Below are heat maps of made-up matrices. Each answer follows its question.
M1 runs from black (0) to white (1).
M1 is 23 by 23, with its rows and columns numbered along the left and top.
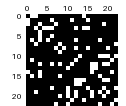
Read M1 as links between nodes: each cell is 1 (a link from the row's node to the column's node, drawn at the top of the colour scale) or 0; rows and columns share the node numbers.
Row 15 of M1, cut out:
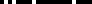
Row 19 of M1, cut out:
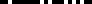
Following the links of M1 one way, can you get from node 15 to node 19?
yes
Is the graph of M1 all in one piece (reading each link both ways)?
yes
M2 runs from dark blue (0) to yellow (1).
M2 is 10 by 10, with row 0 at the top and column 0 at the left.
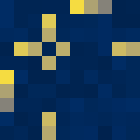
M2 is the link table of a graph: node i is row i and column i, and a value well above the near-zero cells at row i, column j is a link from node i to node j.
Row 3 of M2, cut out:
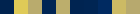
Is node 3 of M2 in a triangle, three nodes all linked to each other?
no
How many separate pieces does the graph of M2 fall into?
2
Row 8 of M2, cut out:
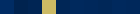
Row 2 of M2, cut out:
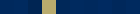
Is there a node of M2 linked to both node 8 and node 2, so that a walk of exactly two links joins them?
yes
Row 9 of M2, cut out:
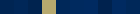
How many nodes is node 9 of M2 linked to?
1
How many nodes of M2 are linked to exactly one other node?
8
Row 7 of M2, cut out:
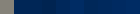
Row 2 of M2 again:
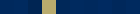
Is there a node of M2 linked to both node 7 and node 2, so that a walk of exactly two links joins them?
no
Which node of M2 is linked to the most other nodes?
node 3
